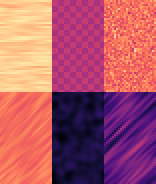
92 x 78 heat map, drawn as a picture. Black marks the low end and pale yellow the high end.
It is made of 2 by 3 panels. Panel 1,1: very high, streaked across, faint in contrast. Panel 1,2: middling, checkered, faint in contrast. Panel 1,3: high, fine-grained. Panel 2,1: high, slanting up to the right, faint in contrast. Panel 2,2: very low, blotchy, faint in contrast. Panel 2,3: low, slanting up to the right.
